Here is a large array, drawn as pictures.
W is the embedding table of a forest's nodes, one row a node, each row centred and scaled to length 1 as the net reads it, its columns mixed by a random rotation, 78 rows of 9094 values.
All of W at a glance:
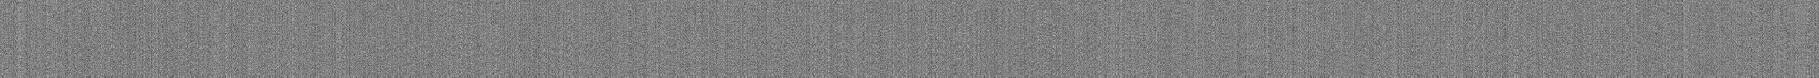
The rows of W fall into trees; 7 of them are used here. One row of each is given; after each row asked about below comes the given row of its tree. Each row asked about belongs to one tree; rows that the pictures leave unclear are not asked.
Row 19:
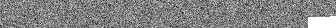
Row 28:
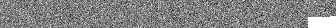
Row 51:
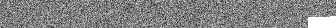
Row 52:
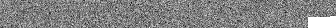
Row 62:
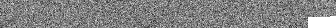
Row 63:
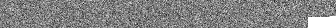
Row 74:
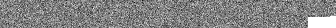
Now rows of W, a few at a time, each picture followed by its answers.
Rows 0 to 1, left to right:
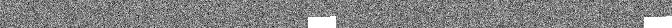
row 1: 74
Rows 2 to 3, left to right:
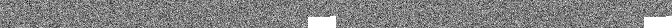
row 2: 63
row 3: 63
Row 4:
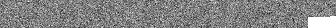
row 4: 19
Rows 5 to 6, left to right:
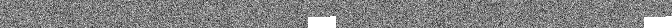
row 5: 28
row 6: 51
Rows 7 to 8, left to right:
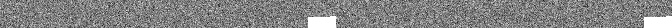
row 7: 19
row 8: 28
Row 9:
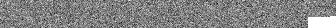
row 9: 28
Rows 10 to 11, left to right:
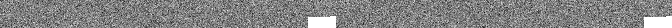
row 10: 62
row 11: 62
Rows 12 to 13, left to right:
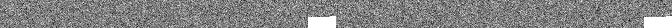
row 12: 63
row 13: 19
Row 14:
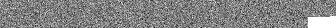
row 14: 19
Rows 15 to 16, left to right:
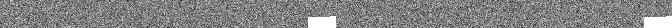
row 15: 62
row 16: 74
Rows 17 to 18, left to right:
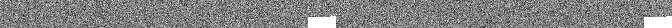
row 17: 19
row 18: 62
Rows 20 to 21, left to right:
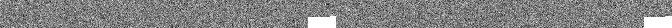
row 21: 63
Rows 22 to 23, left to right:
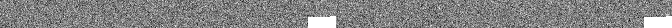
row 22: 62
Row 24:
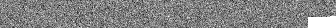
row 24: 74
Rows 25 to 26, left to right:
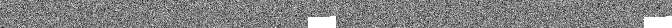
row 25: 74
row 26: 63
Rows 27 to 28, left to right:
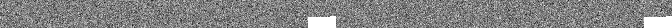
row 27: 28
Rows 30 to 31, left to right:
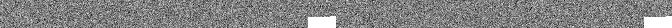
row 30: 28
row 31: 62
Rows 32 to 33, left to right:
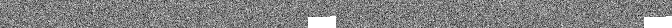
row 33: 52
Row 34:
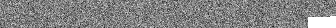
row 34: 19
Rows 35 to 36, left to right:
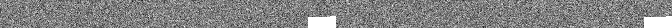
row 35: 74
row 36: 62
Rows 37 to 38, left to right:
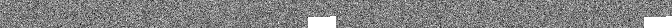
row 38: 19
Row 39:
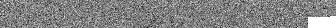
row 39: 62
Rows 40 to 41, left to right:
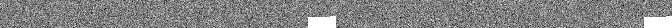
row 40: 74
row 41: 52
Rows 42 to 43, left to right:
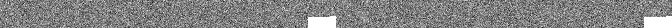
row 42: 63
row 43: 28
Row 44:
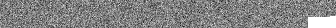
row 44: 51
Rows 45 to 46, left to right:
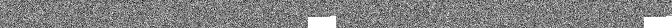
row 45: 74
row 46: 74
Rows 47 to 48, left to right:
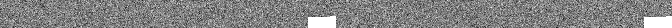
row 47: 74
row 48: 62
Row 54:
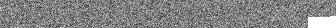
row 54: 63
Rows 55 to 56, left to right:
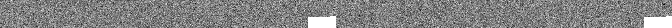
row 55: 62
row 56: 19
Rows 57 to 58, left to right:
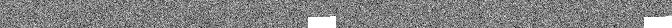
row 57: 19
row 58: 74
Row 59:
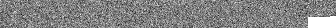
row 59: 52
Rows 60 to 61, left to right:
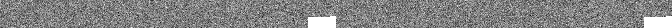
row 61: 28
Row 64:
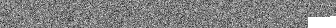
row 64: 28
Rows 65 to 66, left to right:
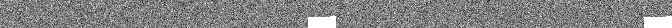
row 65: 74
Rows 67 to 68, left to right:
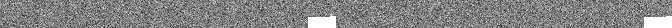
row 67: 19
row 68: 74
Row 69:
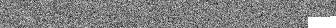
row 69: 28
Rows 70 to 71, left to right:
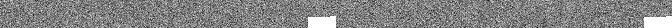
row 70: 62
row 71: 19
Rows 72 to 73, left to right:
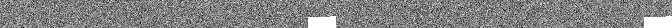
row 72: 62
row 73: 74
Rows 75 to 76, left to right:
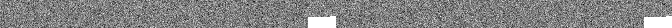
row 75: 19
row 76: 19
